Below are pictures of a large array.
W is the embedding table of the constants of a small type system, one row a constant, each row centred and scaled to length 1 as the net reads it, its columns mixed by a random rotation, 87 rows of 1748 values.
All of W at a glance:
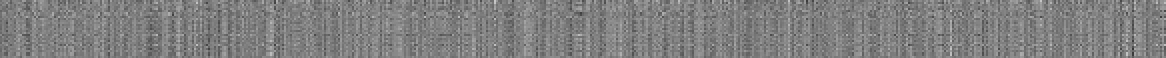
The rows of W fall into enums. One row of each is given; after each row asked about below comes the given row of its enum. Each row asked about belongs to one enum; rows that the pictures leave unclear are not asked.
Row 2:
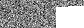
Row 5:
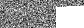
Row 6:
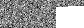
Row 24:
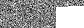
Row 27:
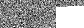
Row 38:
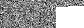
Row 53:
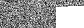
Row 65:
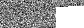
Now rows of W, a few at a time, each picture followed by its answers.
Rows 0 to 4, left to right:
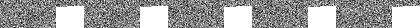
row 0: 27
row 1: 27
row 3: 2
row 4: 5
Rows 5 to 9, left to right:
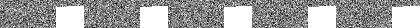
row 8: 27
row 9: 27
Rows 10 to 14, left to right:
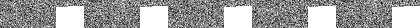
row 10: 24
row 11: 53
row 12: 2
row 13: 5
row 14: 53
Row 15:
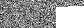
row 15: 38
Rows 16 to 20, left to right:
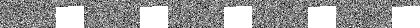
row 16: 65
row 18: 6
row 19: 6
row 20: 27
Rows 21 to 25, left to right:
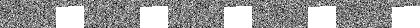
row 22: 6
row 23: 6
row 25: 65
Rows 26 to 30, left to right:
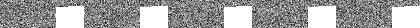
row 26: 65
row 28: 38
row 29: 5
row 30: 2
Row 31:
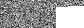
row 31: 38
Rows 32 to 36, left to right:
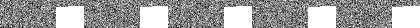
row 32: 6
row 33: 24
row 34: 6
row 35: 38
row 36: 27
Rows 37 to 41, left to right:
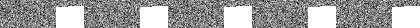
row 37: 2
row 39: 2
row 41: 6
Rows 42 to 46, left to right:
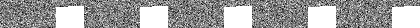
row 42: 65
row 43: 38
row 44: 2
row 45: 24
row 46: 6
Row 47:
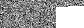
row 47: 38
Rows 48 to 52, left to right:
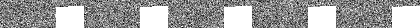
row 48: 65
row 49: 38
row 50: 27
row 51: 53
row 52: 5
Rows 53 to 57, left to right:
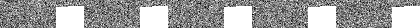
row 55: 6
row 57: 65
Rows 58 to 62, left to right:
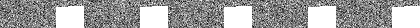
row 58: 2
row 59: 53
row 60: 38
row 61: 24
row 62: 2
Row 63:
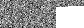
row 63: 6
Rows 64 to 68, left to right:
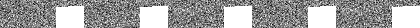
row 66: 5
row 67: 2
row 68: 5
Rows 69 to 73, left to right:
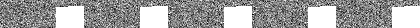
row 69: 65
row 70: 24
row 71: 38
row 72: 38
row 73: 2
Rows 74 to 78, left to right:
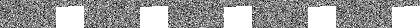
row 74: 2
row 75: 6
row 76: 65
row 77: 38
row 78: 2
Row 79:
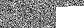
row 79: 24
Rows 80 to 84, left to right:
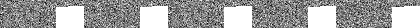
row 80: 38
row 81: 24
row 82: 38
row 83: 2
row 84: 65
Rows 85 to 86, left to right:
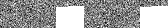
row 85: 24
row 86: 27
